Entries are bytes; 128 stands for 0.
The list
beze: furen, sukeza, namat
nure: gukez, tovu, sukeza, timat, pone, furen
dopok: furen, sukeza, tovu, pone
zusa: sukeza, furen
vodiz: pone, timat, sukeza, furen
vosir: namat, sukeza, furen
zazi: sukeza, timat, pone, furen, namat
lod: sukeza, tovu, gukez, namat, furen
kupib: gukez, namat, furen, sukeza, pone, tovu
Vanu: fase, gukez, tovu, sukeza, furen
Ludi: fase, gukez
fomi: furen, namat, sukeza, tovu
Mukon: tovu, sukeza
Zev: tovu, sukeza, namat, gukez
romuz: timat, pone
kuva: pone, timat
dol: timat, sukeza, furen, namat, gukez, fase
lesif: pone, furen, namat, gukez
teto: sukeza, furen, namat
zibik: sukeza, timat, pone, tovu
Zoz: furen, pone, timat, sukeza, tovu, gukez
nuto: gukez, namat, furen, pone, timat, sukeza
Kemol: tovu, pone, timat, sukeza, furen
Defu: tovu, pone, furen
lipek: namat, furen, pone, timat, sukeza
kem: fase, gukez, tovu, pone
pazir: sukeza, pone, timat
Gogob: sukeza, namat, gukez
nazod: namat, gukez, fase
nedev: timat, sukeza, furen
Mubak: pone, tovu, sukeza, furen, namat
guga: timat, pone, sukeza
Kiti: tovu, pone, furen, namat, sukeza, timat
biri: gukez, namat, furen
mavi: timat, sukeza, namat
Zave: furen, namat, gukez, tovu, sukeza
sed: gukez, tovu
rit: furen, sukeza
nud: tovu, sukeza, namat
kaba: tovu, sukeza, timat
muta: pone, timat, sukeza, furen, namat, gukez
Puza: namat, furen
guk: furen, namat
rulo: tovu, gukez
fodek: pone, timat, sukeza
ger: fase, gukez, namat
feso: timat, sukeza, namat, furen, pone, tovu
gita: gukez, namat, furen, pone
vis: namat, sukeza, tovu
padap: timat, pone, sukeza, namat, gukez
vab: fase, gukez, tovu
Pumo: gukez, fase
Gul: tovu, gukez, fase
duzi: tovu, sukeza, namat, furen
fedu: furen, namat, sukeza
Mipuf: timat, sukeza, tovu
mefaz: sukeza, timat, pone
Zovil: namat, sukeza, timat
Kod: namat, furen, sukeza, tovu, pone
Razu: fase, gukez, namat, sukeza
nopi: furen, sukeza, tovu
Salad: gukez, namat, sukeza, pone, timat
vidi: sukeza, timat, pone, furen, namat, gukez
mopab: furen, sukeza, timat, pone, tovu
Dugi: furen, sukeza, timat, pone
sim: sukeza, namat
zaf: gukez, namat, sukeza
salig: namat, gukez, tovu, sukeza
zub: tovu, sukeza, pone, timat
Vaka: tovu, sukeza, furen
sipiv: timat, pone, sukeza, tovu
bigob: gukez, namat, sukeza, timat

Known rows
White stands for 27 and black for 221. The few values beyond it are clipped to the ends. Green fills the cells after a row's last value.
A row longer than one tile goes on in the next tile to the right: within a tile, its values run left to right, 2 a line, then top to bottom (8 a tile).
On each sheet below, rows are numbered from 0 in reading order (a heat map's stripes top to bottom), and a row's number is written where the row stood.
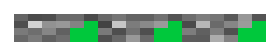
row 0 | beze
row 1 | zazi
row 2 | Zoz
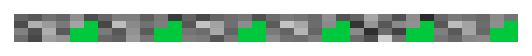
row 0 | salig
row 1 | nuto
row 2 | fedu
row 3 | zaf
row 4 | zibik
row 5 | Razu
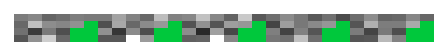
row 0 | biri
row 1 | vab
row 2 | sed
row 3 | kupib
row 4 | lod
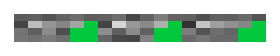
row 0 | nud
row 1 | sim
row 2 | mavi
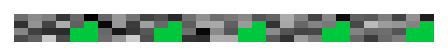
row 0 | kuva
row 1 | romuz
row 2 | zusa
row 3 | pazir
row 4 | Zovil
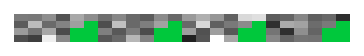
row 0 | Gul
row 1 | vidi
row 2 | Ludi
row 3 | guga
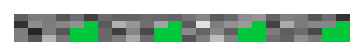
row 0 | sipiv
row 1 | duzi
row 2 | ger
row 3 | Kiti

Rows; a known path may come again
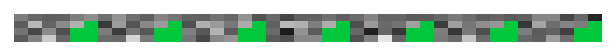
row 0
lesif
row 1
kem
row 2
salig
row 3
vosir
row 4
Defu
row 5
feso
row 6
zub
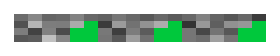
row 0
lod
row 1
Kod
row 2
dopok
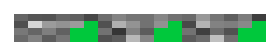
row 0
beze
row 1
Vanu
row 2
nure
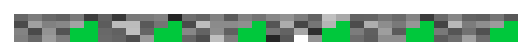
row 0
fomi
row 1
rit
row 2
dol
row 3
rulo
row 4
Zave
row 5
zazi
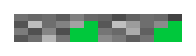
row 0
muta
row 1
fedu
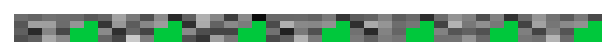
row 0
Vaka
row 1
zibik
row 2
pazir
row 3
vodiz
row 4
guga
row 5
Salad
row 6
kupib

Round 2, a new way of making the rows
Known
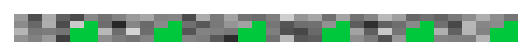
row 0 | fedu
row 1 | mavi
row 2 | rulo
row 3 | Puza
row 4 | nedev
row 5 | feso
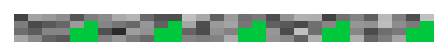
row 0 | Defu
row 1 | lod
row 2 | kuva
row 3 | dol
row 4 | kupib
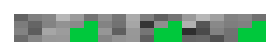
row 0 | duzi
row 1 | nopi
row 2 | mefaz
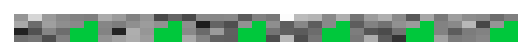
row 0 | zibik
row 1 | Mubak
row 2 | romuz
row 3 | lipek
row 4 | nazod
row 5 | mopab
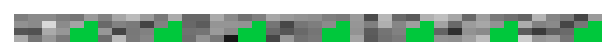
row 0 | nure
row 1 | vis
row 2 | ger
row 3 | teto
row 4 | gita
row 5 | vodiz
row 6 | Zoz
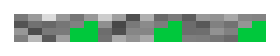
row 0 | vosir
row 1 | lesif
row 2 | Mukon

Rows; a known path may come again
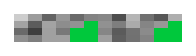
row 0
fodek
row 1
gita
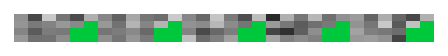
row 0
biri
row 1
bigob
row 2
kupib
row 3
Kemol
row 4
fomi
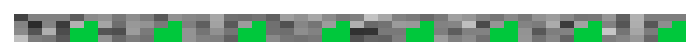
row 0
guga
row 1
sed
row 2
rit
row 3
Mukon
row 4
zazi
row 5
mopab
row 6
Dugi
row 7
beze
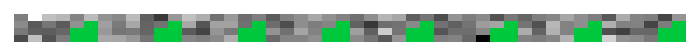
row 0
lipek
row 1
Zave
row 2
kuva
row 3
nud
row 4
nedev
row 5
Gul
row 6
feso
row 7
Zoz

